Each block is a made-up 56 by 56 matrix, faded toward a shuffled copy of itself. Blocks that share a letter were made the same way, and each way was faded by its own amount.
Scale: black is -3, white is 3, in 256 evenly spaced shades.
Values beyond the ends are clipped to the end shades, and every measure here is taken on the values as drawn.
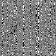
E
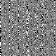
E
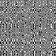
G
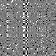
G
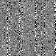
E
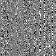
E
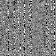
E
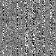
E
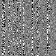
E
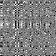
G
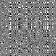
G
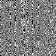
E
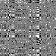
G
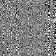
E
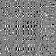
G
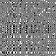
G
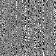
E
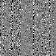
E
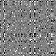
G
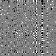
G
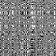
G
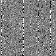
E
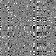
G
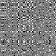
G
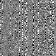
E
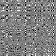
G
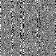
E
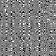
G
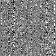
E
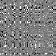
G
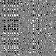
G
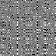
G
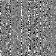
E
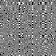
G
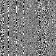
E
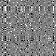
G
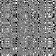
G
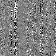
E
